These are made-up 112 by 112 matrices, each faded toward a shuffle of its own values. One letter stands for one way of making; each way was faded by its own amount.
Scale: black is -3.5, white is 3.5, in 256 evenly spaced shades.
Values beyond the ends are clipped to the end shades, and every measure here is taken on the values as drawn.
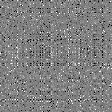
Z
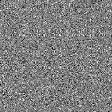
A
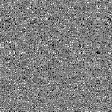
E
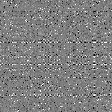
Z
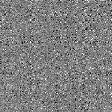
E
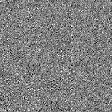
A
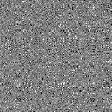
E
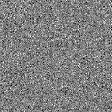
A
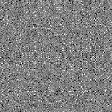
E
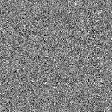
A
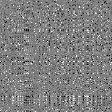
Z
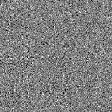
A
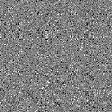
E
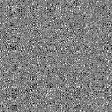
E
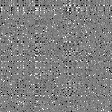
Z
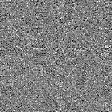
A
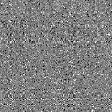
E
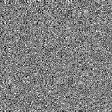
A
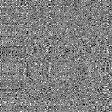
E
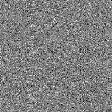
A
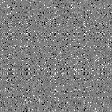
Z
